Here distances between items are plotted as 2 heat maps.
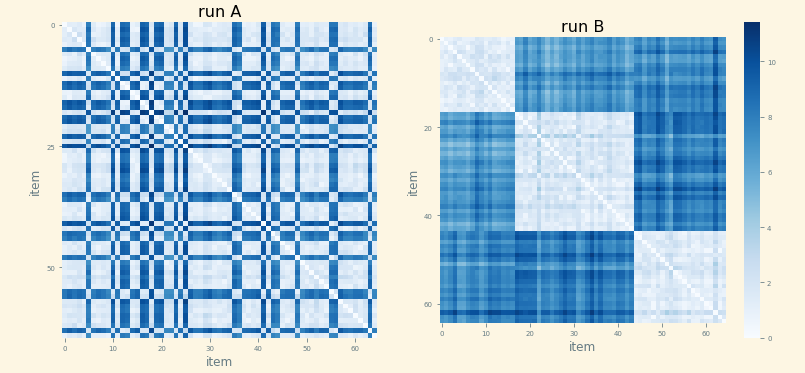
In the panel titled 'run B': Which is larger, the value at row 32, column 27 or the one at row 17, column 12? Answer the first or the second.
the second
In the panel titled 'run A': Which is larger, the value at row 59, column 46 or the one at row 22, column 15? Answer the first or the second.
the second
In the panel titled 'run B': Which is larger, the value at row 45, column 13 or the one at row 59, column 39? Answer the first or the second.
the first
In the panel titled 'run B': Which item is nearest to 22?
31
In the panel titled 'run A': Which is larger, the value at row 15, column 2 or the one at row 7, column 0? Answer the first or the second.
the first
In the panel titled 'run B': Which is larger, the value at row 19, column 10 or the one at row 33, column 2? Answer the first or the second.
the first
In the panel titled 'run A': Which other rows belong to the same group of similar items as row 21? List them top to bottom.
0, 1, 2, 3, 4, 6, 7, 8, 9, 11, 14, 15, 18, 22, 24, 26, 27, 28, 29, 30, 31, 32, 33, 34, 37, 38, 39, 40, 42, 45, 46, 47, 49, 50, 51, 52, 53, 54, 57, 58, 59, 60, 61, 62, 64
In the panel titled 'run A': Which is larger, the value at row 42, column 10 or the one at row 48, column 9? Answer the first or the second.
the first
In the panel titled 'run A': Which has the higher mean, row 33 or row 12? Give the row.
12
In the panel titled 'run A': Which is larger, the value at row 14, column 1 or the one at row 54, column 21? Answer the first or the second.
the second
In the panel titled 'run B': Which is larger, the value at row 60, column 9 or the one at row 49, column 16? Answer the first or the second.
the second
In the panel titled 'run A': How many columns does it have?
65
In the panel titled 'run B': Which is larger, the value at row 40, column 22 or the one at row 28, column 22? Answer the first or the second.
the second
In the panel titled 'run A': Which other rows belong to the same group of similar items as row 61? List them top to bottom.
0, 1, 2, 3, 4, 6, 7, 8, 9, 11, 14, 15, 18, 21, 22, 24, 26, 27, 28, 29, 30, 31, 32, 33, 34, 37, 38, 39, 40, 42, 45, 46, 47, 49, 50, 51, 52, 53, 54, 57, 58, 59, 60, 62, 64
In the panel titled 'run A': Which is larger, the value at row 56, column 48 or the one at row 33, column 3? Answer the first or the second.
the first
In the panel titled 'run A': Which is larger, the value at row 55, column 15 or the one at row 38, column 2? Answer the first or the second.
the first
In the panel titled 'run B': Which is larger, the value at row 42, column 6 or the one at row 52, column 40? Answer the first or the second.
the second
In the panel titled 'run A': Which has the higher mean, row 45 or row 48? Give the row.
48
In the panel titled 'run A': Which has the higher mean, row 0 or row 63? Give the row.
63
